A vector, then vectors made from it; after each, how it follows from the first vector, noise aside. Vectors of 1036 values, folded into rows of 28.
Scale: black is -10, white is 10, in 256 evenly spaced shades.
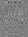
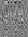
scaled up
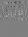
partly zeroed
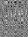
scaled up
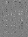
partly zeroed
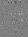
partly zeroed
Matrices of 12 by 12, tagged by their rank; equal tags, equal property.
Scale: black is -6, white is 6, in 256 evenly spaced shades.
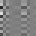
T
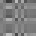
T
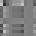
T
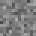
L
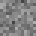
L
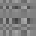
T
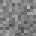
L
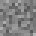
L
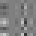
T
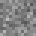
L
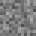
L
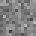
L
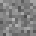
L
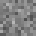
L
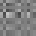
T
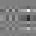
T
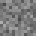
L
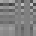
T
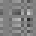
T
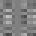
T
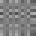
T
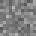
L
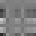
T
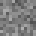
L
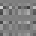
T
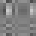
T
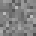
L
